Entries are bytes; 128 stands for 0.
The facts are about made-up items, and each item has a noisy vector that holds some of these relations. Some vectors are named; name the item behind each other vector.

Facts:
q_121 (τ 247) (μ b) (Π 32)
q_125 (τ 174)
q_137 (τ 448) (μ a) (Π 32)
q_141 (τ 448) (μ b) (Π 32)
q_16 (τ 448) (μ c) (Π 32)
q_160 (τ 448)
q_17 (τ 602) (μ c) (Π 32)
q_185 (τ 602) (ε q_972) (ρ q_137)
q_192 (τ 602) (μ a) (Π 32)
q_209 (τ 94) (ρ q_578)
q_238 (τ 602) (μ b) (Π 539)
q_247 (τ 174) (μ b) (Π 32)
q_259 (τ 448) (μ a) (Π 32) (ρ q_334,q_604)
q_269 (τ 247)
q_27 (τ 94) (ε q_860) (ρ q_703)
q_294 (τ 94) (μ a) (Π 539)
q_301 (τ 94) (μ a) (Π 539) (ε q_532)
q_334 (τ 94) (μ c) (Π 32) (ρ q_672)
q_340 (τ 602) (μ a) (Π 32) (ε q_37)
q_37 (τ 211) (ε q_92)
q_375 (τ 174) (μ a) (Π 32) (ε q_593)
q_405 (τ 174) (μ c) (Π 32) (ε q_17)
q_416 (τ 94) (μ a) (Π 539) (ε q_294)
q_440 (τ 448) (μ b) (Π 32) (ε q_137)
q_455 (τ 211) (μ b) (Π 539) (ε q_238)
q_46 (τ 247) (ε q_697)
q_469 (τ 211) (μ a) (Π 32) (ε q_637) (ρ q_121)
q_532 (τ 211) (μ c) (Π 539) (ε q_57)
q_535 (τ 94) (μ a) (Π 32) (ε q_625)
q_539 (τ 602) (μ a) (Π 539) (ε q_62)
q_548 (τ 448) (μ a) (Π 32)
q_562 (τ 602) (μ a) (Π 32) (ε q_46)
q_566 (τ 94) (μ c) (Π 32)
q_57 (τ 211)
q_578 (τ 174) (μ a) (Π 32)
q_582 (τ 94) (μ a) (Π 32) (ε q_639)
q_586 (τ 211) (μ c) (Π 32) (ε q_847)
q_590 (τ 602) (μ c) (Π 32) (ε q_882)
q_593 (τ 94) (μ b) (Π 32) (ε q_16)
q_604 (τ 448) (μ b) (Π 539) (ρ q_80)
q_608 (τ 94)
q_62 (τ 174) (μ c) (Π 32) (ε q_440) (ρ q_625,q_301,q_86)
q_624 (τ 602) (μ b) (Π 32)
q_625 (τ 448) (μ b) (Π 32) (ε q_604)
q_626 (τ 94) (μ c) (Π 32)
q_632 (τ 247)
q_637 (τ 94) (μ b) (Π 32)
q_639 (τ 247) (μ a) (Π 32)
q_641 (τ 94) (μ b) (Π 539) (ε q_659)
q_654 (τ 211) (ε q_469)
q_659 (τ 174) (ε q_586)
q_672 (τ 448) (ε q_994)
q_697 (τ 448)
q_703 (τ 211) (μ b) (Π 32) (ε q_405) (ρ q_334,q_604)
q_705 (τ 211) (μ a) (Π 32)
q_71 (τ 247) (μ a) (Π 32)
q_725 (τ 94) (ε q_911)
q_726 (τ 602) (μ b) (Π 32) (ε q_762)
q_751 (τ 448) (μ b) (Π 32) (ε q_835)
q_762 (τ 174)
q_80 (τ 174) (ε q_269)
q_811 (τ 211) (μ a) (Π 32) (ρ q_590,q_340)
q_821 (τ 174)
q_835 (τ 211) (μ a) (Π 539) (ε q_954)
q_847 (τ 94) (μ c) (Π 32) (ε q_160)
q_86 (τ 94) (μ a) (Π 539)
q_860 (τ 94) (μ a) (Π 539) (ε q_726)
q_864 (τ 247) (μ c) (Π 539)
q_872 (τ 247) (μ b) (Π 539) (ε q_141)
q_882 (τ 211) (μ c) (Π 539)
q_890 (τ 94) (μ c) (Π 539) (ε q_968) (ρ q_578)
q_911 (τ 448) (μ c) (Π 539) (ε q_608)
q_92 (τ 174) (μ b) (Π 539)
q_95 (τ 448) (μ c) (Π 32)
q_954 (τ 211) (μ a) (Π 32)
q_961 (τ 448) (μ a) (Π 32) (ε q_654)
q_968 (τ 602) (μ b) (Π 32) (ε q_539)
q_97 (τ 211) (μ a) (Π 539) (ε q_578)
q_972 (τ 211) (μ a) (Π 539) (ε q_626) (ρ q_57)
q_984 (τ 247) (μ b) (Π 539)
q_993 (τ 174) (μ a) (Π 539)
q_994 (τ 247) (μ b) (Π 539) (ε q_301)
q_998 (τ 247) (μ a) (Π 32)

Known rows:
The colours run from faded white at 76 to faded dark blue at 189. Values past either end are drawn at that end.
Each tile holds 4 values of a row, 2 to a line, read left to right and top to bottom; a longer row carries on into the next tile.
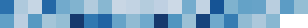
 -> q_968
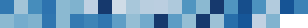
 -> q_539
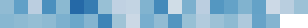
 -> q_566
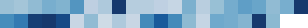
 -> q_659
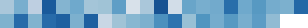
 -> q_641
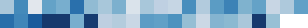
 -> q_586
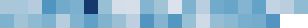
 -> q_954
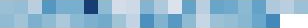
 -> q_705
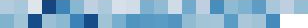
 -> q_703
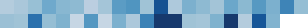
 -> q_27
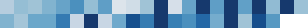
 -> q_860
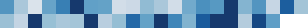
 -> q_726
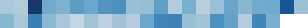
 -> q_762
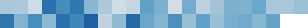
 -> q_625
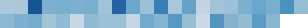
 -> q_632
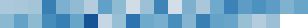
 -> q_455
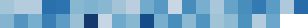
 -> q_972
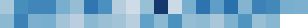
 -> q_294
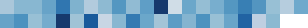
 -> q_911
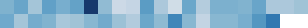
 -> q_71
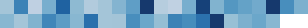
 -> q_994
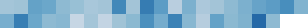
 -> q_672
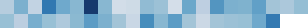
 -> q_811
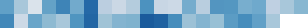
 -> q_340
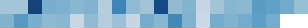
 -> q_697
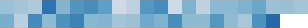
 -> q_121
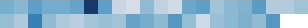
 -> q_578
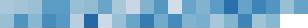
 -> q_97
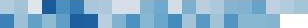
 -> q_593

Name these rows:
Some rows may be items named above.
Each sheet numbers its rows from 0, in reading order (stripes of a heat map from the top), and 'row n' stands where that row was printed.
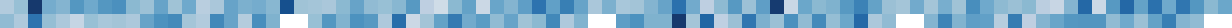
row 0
q_762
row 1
q_97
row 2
q_911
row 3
q_416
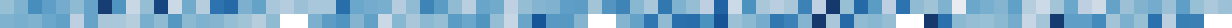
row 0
q_882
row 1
q_80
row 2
q_62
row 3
q_961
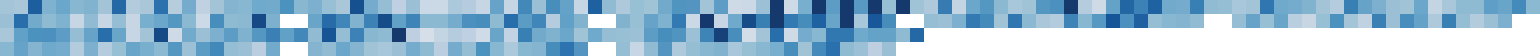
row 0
q_160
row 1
q_440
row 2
q_860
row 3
q_532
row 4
q_57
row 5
q_984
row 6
q_137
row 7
q_238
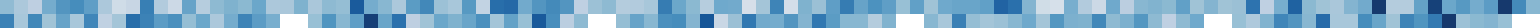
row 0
q_375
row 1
q_890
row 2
q_455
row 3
q_247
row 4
q_994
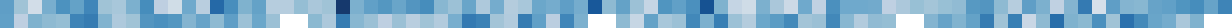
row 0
q_590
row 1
q_762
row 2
q_624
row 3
q_872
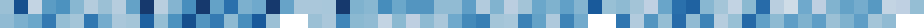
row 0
q_301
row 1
q_762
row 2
q_405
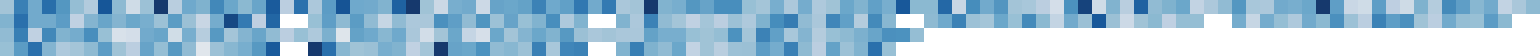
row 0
q_604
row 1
q_993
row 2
q_762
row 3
q_334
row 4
q_192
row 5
q_259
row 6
q_961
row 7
q_672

